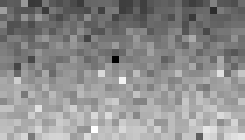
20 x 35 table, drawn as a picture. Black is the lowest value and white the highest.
There is an overall slope up to the bottom. No single row or column stands out from its neighbours. There are no regular stripes.
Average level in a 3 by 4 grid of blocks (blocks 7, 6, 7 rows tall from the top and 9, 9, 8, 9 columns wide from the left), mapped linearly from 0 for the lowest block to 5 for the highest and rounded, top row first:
0 0 0 0 / 2 2 2 2 / 5 5 4 5
